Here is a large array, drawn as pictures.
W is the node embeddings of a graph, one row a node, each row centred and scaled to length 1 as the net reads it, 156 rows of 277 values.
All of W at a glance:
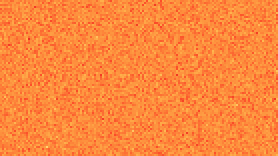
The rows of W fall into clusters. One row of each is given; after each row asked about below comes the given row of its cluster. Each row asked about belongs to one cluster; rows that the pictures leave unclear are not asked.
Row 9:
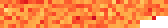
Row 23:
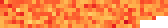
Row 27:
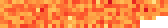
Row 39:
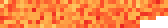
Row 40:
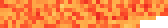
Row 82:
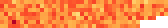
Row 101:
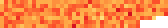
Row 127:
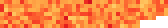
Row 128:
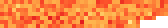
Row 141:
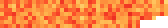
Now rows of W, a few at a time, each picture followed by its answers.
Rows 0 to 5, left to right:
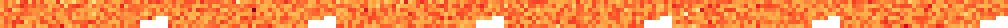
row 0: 101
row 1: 9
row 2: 40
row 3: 141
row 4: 23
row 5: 9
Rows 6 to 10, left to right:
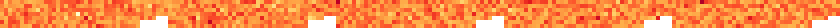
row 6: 82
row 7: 27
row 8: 40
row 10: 9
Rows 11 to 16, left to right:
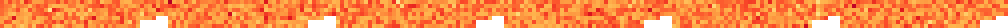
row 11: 23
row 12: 40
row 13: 101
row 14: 39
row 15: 82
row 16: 9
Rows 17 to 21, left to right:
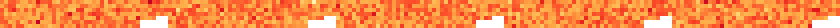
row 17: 39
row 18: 82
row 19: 82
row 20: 39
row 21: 9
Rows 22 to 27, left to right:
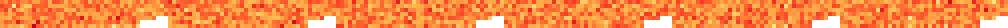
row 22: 23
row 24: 40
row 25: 128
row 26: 141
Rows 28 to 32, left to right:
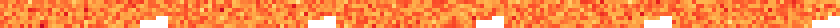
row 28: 9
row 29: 40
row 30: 128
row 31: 40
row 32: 82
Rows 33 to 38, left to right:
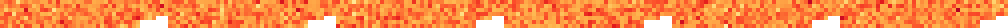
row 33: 127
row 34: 127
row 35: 27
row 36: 39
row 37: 141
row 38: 141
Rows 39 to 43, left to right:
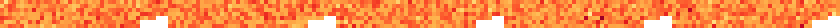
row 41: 141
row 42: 39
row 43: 127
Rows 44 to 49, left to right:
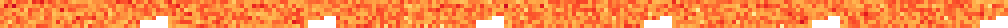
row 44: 9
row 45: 23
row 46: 27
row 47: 82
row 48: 23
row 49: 82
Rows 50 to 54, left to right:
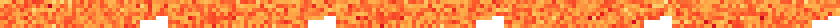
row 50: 141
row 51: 27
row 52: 27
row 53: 128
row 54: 127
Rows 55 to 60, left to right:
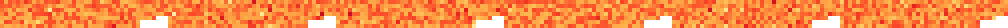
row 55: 23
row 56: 101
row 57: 23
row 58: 9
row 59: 141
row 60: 101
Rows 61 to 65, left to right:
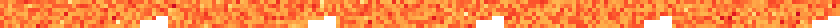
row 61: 9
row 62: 40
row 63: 101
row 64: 141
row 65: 128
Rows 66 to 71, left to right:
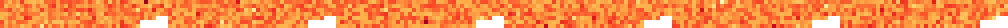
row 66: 82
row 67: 9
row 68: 23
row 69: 127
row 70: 40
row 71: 27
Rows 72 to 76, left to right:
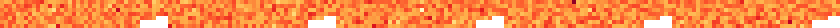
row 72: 141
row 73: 27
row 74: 9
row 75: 9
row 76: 9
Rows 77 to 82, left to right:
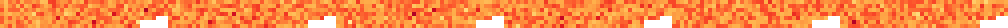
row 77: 39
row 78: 9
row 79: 82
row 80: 128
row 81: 40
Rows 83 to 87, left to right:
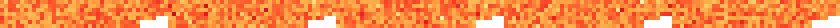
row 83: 39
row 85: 82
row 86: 141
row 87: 127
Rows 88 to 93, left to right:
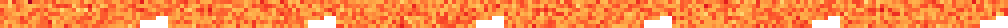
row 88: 9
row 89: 23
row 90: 127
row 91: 9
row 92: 39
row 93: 101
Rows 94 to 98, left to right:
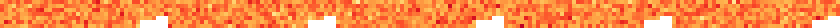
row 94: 23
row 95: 40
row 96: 127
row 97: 27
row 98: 101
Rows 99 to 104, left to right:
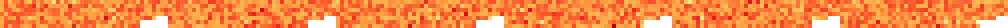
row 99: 101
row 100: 39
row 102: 23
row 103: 27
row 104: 82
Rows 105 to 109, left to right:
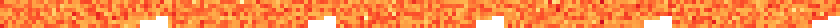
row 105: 40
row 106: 101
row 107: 27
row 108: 40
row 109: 128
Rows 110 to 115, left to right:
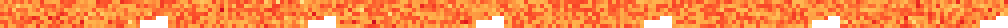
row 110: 128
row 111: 82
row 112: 23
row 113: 82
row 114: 23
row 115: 127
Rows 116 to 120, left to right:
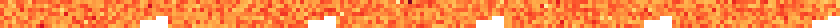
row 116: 9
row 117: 39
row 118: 101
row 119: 82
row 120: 82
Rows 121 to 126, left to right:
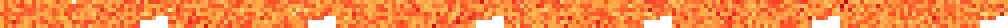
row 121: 101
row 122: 128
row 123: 127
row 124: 39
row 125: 128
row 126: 82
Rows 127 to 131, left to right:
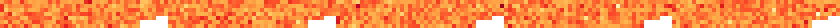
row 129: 141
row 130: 141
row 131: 82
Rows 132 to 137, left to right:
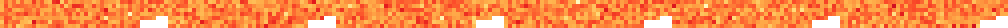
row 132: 101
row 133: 127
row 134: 82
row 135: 101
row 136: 128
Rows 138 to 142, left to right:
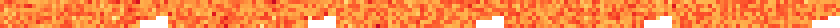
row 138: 127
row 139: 128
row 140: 9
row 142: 82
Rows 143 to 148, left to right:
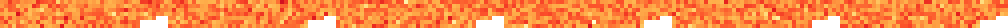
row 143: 39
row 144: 127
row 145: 9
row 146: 23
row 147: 101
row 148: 127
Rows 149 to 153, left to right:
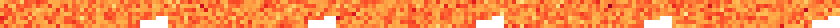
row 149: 141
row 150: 128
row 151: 141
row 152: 27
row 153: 23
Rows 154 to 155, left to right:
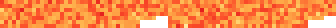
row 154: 40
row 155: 27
